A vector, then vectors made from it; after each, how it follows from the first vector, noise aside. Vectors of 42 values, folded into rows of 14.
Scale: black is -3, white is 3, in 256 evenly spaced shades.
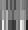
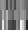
copied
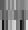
negated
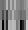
negated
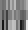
negated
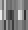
wrapped around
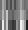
copied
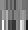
copied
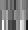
copied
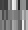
wrapped around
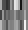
wrapped around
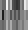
wrapped around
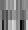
negated
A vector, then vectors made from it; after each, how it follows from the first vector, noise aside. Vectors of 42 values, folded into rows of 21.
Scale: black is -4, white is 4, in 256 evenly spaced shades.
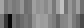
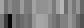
copied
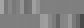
partly zeroed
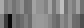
copied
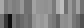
copied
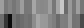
copied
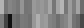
copied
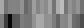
copied
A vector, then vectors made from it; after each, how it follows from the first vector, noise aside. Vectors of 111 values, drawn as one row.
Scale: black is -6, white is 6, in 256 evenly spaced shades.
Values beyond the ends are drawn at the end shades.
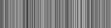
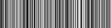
scaled up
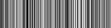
scaled up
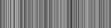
wrapped around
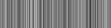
wrapped around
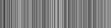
wrapped around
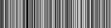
scaled up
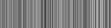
wrapped around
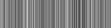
negated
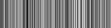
scaled up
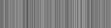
shrunk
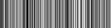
scaled up
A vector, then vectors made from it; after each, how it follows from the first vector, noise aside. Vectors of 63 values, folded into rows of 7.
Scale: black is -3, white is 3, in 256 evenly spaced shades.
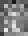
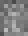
shrunk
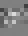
partly zeroed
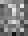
reversed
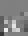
partly zeroed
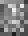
reversed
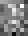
reversed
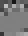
partly zeroed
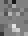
partly zeroed
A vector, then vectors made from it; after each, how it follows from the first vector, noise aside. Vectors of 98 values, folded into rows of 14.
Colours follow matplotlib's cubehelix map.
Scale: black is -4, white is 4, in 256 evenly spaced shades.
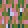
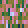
copied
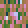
reversed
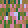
reversed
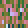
copied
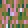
copied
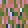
sign-scrambled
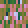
reversed
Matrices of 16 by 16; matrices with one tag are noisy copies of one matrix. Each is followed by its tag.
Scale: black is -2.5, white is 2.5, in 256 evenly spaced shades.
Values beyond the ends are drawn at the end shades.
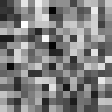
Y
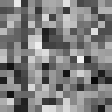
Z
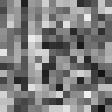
Z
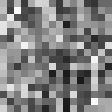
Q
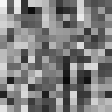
Q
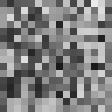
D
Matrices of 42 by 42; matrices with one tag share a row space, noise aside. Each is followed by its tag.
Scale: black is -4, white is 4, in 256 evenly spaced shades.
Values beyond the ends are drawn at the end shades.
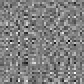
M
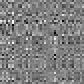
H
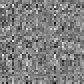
H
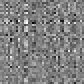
M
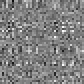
H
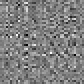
M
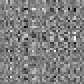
M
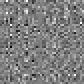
M
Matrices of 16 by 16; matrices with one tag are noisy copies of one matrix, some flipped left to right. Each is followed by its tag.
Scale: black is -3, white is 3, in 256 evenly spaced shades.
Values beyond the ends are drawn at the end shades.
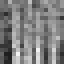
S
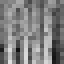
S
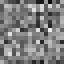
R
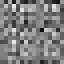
R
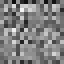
R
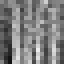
S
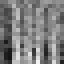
S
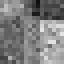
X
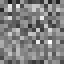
R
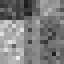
X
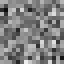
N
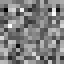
N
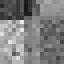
X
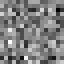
N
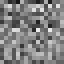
R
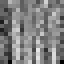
S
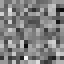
N
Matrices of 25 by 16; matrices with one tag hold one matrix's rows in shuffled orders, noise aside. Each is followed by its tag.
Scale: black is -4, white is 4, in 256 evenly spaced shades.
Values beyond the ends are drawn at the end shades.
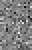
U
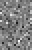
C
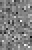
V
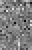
U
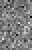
V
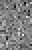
U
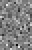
C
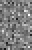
V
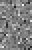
U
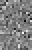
U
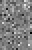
V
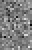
V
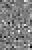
V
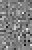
U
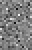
C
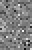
U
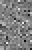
U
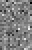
V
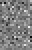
V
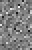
C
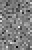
C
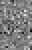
V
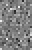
C
